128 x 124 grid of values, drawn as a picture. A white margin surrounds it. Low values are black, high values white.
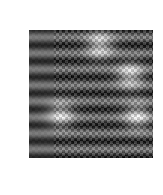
Stripes: horizontal, repeating 8 times. Average level on the scale: 40%. Lone odd cells: none. Bumps: four. Seam: vertical, 20% of the way across, the left part calmer.
